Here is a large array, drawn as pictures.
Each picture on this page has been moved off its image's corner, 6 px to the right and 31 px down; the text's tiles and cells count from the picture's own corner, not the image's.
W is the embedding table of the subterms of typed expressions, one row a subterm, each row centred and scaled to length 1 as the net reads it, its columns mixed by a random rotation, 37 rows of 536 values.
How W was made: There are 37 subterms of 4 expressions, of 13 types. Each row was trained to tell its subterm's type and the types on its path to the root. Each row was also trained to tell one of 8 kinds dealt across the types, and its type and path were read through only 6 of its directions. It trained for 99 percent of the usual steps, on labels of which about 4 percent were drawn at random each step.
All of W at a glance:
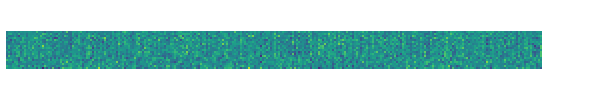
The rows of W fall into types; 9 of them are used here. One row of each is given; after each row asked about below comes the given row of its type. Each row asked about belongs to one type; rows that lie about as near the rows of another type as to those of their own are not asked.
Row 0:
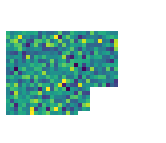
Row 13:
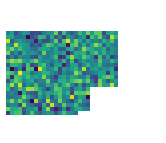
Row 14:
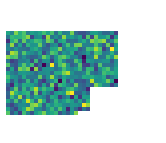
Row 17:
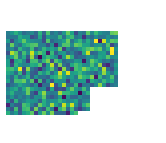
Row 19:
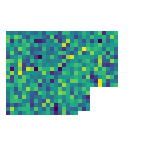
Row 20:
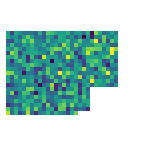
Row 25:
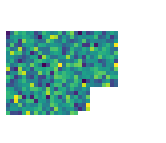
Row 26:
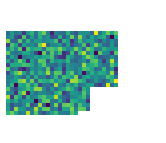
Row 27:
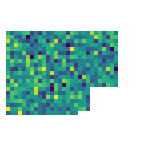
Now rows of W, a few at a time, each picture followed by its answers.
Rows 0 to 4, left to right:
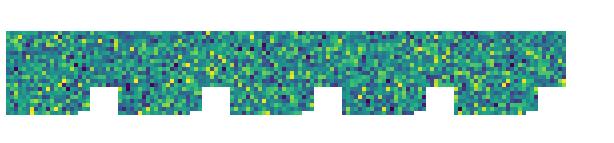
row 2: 25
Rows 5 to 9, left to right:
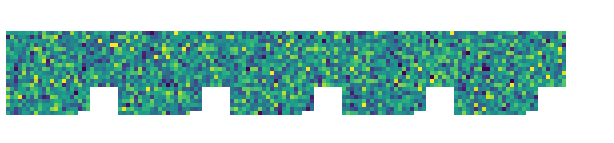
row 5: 0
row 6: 14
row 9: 19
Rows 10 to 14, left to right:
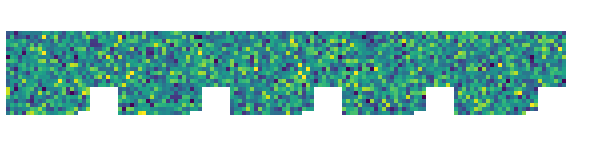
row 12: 19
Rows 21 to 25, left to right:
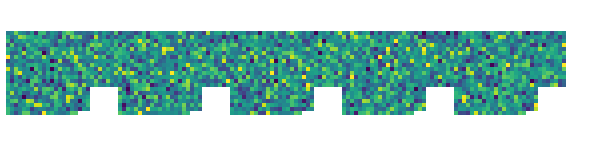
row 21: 14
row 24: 14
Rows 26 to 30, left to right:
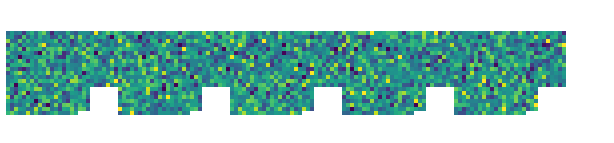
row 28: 27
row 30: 0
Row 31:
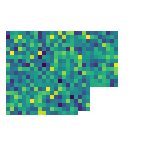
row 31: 25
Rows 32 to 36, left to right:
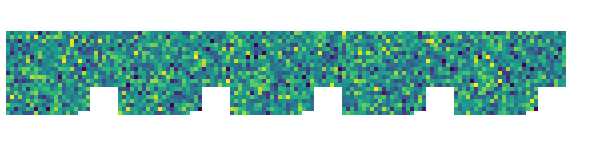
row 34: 27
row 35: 26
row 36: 27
